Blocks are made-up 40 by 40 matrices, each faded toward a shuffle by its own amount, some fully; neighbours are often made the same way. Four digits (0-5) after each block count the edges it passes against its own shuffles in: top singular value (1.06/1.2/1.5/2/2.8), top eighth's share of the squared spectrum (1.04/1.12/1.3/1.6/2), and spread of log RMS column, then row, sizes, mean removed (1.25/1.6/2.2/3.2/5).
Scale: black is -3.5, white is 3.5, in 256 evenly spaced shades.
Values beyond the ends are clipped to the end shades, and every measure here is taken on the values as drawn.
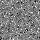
0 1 0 0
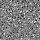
0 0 0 1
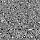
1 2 0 2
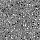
0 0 0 0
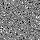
0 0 0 0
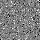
0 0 0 0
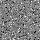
0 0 0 0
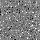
1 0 0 0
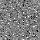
2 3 1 0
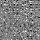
3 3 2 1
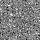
1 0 0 0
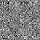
3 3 1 2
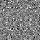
3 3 1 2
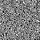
2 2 0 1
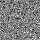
0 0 0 0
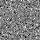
1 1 0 0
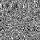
3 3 1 1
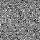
3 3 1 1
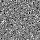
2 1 0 0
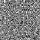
3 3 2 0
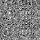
3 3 1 1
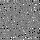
3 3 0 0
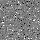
0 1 0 0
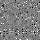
3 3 1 1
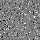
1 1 0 0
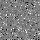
3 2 1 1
